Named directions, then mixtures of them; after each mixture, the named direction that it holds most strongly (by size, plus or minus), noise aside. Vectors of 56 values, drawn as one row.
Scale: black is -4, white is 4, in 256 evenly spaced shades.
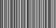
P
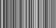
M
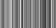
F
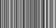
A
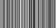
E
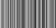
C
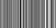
P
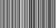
E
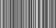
M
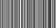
P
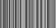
C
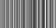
A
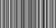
A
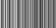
M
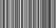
F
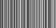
P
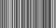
F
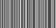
P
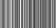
F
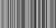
C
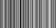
E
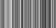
F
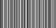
P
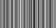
E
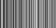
M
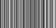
A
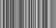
M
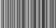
C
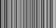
A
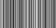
M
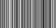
F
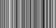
A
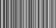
M
